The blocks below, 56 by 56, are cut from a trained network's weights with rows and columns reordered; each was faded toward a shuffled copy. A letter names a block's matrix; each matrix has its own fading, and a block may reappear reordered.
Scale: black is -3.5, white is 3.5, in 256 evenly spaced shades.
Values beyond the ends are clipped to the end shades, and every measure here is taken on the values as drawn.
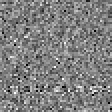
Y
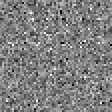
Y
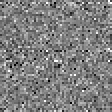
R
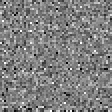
R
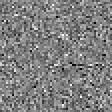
R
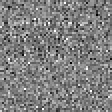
Y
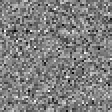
R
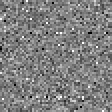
Y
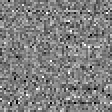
R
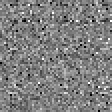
Y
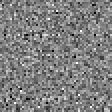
Y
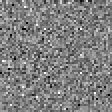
Y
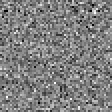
R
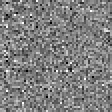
R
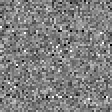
Y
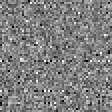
R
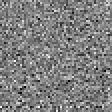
R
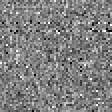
R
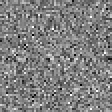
R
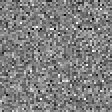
Y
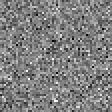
R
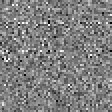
R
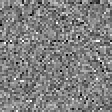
Y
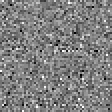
Y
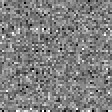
R
